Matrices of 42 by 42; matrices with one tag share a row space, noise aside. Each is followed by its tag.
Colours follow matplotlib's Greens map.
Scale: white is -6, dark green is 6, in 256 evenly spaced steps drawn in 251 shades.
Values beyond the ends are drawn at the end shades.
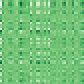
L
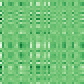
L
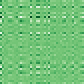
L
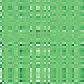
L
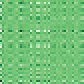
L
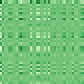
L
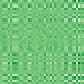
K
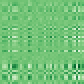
K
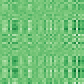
K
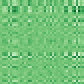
K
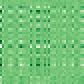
L
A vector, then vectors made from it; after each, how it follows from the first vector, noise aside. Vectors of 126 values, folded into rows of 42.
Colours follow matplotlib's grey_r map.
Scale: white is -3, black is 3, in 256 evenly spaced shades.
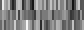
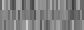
shrunk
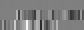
partly zeroed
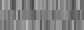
shrunk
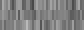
shrunk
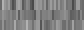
shrunk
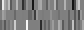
partly zeroed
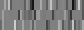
partly zeroed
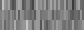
shrunk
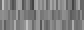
shrunk
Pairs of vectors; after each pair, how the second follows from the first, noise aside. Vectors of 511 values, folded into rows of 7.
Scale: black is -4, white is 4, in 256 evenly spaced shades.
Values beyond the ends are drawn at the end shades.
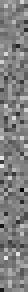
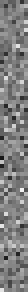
negated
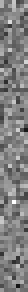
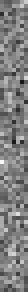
shuffled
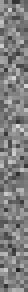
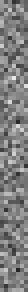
copied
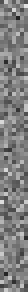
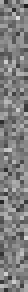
negated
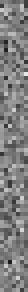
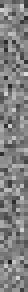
copied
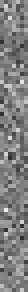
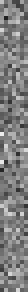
shuffled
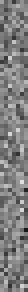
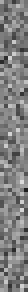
copied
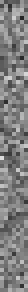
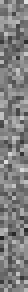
shuffled
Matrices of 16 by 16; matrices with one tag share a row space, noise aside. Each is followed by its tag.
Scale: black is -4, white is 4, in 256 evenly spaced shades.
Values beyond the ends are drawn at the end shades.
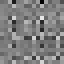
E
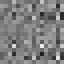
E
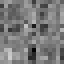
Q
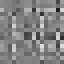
E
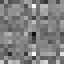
Q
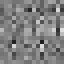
E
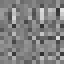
E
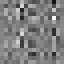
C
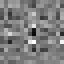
Q
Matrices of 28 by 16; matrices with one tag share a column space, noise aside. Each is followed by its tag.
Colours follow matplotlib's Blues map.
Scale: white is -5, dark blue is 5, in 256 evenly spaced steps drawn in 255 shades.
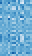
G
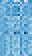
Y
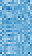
G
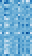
Y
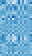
G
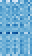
Y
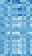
Y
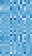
G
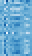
Y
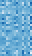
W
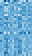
Y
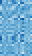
G
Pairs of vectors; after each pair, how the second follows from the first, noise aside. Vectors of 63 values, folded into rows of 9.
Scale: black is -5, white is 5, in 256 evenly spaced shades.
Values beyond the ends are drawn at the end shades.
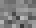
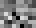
scaled up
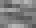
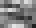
scaled up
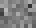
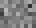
copied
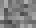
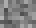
copied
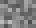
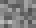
copied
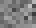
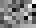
scaled up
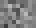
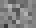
copied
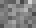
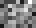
scaled up
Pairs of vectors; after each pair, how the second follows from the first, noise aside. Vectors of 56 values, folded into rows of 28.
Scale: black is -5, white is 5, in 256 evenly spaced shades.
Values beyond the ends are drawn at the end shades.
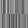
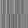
shrunk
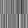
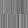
shrunk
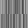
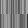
wrapped around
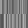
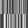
scaled up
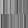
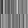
negated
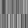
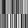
scaled up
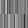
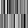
scaled up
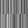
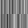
negated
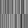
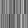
negated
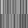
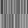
negated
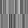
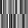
scaled up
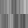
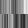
scaled up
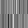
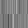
shrunk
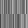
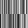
scaled up
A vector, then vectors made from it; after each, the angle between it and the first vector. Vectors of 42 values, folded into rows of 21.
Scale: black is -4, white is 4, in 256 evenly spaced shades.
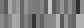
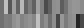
partly opposed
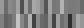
partly aligned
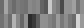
partly aligned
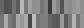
partly opposed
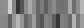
orthogonal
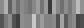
nearly opposite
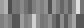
nearly opposite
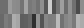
nearly parallel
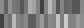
partly aligned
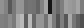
partly opposed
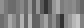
orthogonal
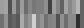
nearly opposite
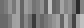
nearly parallel
